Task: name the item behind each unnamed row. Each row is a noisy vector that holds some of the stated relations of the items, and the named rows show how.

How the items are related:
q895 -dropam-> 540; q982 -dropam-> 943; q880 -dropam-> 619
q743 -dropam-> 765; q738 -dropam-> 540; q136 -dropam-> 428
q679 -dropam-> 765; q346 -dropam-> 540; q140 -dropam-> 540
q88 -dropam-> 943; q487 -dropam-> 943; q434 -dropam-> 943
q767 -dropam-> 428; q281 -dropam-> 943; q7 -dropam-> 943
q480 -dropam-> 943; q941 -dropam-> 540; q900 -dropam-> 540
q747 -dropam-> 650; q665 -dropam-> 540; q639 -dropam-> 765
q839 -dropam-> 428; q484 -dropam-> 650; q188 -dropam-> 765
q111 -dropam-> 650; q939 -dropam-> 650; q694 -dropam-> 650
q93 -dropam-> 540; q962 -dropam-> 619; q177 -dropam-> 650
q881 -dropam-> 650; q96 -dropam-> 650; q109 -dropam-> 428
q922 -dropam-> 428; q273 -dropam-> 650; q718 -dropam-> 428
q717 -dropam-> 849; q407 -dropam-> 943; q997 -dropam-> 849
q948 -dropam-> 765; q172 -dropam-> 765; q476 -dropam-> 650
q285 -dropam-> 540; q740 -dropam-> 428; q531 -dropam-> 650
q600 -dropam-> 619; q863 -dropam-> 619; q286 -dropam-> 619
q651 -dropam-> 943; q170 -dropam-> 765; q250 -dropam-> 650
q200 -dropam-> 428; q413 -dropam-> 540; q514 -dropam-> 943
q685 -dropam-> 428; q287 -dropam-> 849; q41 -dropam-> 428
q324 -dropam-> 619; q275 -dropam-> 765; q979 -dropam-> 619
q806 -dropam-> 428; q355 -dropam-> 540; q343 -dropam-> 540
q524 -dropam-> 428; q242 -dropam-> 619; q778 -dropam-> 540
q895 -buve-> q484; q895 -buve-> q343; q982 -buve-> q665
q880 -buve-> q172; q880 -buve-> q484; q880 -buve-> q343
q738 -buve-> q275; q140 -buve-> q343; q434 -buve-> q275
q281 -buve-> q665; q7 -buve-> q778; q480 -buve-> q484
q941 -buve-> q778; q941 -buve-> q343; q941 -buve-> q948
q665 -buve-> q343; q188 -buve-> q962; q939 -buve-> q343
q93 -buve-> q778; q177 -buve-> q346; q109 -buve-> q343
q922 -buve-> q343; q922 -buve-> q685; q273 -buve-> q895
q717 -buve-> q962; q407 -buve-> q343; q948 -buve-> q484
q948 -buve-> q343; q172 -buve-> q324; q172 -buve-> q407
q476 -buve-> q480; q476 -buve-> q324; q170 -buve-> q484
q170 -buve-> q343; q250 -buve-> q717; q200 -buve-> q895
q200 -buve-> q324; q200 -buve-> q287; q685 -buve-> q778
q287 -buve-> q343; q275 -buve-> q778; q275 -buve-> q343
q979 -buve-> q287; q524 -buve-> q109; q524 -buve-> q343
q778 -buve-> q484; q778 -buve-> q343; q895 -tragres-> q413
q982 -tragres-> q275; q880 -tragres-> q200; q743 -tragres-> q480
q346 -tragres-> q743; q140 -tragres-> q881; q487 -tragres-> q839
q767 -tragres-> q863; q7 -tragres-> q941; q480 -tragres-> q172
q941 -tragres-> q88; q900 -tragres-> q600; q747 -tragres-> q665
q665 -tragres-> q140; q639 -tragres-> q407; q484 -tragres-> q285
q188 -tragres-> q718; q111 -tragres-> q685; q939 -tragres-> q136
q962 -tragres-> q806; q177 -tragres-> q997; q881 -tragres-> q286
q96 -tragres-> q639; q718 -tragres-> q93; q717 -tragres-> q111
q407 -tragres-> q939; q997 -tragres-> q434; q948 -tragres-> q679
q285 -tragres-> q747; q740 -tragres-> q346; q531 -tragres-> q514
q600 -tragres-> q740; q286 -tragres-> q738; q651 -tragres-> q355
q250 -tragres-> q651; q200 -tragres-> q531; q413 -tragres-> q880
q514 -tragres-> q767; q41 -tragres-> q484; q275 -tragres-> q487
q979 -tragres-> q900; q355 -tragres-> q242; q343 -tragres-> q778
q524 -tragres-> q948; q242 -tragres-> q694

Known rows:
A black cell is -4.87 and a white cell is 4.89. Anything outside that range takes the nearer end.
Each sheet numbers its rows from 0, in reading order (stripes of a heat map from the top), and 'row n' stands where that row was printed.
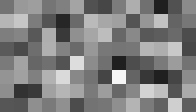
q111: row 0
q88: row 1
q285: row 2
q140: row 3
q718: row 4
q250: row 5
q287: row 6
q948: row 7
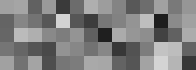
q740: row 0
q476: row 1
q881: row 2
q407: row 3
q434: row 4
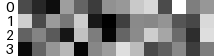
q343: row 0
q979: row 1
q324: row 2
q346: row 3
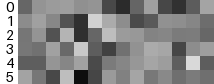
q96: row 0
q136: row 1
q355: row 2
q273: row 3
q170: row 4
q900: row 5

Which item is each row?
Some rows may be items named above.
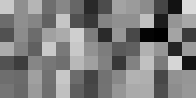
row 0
q600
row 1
q476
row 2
q188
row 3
q997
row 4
q93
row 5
q273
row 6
q273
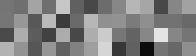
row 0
q273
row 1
q355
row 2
q480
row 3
q41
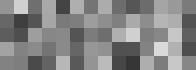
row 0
q767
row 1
q665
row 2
q275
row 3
q281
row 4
q200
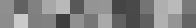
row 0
q524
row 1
q514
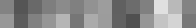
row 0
q109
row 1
q922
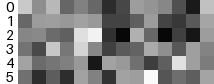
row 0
q600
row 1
q96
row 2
q962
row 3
q939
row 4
q7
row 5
q484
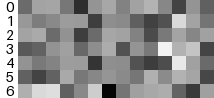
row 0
q679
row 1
q982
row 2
q740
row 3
q738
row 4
q982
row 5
q665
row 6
q863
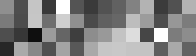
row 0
q880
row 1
q939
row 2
q343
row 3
q172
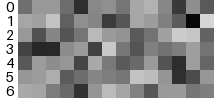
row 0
q679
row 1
q242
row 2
q685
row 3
q895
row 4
q639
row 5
q694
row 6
q839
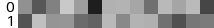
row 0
q941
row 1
q743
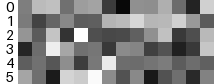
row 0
q286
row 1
q778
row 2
q880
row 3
q177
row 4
q413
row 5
q717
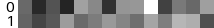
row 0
q484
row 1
q665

